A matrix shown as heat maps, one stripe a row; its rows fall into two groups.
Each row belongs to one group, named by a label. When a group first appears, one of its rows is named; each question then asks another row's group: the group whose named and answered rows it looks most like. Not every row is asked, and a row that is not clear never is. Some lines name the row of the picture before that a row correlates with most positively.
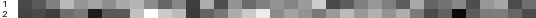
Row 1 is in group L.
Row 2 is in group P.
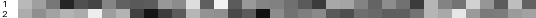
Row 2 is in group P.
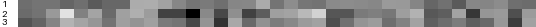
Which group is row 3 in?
L
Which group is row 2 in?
L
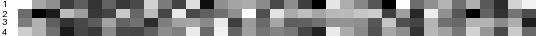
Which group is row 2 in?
P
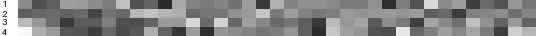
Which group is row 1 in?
P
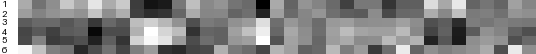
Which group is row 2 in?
P
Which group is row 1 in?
P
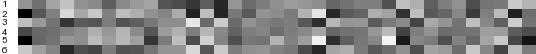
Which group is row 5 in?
L
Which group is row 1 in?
L
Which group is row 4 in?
L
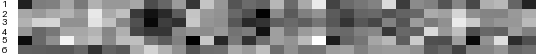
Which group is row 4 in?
P
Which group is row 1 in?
L
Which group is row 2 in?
P
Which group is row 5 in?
L
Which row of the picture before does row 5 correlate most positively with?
2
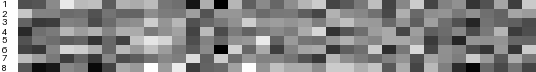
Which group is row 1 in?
L
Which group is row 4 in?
L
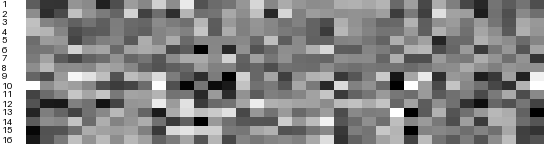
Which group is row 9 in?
L
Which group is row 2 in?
P
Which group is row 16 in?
L
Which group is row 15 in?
L
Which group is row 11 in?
L
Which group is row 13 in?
L
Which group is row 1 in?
P
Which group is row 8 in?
P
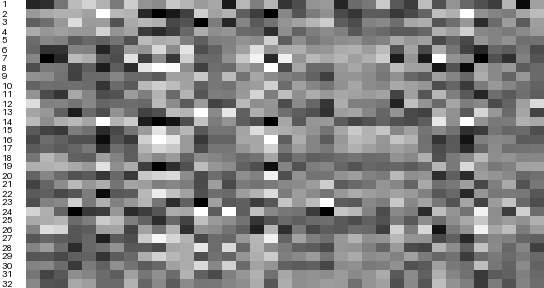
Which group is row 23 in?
L
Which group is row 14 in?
P
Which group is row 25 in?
P
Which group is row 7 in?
P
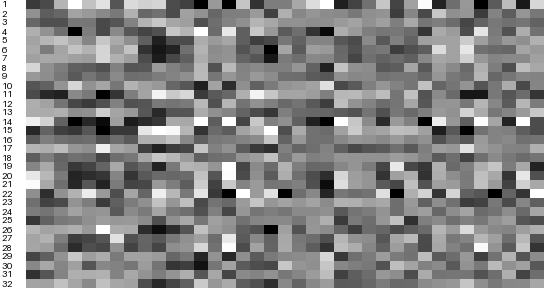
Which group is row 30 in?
L
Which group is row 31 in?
L
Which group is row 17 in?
P
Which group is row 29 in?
L
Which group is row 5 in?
P
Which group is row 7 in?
P
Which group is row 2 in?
P
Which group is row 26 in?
P
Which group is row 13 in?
P
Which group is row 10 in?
L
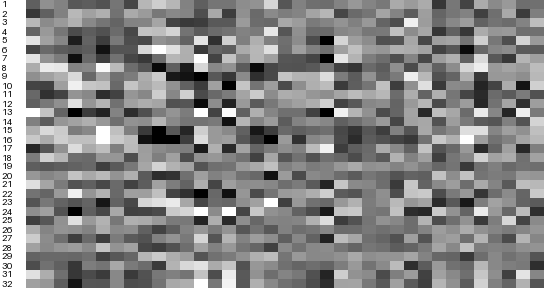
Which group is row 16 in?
P
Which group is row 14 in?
L
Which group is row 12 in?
L
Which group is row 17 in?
L
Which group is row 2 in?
L
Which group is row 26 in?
P
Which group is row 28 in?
P
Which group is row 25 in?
L
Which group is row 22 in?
L
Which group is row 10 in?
L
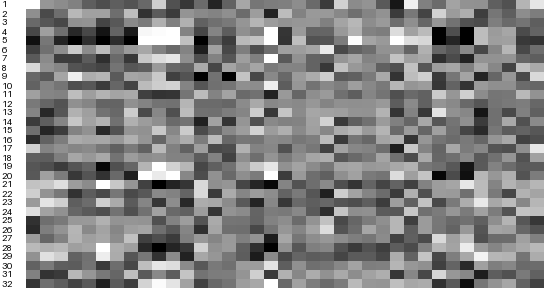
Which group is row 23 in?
P
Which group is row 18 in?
L
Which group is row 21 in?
P
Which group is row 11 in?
P
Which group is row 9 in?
L
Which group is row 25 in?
L
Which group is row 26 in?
L
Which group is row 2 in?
P
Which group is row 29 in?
P
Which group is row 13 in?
P
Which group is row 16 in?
L
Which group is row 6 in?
L
